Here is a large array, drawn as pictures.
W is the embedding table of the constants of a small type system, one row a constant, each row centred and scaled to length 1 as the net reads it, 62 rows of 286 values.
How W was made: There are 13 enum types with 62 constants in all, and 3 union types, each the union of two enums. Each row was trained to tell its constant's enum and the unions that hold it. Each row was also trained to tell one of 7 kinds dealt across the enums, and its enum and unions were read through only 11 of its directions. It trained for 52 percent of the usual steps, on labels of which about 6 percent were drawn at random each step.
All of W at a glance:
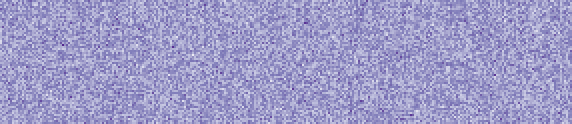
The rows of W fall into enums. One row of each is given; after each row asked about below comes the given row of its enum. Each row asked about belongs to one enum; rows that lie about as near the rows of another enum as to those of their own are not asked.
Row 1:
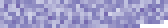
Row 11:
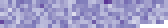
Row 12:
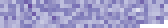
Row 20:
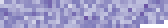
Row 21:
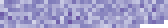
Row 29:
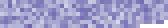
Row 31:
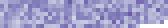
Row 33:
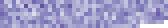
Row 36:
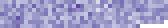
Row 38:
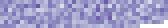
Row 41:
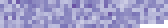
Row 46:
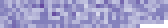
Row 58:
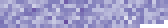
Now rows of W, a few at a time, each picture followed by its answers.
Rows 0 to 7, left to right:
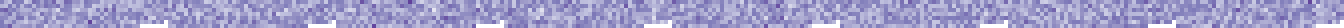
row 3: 12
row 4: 41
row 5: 31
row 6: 20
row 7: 31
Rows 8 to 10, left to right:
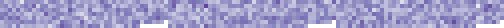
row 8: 21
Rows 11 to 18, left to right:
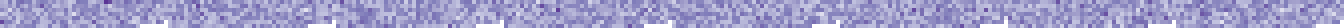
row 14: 29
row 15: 20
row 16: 20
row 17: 1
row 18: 58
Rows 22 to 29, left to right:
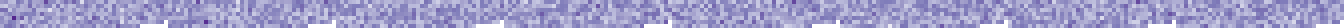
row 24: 31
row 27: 11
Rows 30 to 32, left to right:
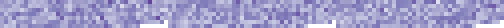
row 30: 58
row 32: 31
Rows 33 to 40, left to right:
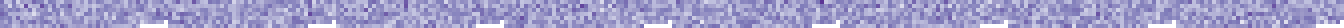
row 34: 1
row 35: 21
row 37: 58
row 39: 12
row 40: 41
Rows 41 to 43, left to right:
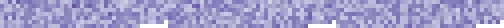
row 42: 12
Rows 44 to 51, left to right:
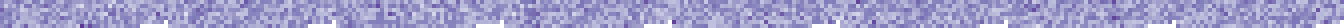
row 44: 33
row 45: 58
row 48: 11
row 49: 58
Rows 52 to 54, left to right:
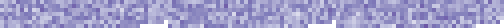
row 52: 12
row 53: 36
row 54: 31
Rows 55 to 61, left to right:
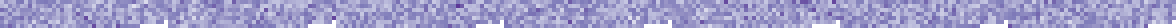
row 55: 11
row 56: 33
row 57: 20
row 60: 11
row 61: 12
